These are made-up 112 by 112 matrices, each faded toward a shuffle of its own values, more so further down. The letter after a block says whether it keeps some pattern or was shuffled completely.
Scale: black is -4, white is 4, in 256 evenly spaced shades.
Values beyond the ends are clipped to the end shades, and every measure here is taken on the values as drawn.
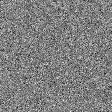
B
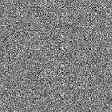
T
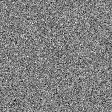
B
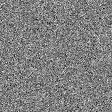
B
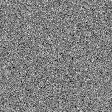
B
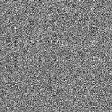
T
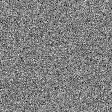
B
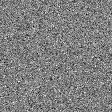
B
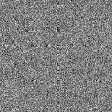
T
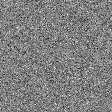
B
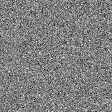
B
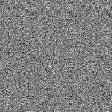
T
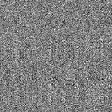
T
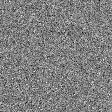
B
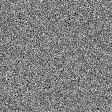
B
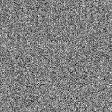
T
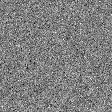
B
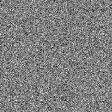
T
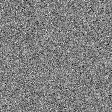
B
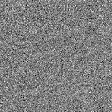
T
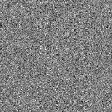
T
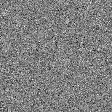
B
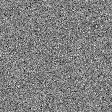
B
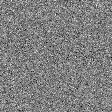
B
